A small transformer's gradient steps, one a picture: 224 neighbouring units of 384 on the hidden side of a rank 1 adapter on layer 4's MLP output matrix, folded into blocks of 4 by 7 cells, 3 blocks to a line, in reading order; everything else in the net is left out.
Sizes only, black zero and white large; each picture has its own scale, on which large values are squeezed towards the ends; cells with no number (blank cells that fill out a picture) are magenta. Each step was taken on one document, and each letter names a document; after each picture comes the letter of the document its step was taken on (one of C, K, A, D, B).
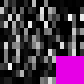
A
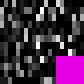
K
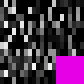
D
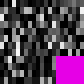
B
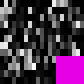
D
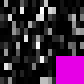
A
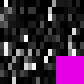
D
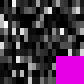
B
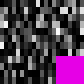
B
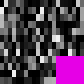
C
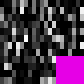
C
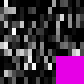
D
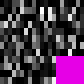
C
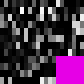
A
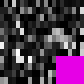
B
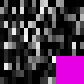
A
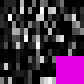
A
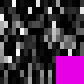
B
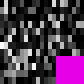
D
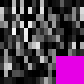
K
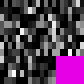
B
